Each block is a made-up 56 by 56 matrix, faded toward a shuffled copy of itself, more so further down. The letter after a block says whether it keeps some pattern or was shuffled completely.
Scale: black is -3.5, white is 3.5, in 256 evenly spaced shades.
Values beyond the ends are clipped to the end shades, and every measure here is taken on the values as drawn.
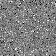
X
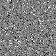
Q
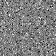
Q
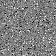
X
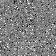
Q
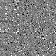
Q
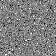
X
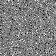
X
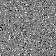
Q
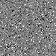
Q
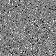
Q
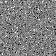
X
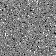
X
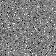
X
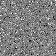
Q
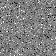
X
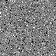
X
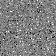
X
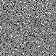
Q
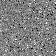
X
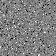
X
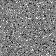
X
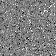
X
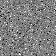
Q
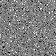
Q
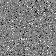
Q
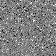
Q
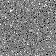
X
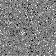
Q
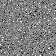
X
